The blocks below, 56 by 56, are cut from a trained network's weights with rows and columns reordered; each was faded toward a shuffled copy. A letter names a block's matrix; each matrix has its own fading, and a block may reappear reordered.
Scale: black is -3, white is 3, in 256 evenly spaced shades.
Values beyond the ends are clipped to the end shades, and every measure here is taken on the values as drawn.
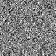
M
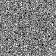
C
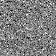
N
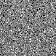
N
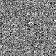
M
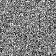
C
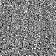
C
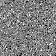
N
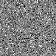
N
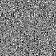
M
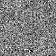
C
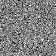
N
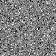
N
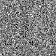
C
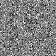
M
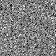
M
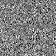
M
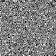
N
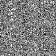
C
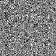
M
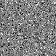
N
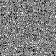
N
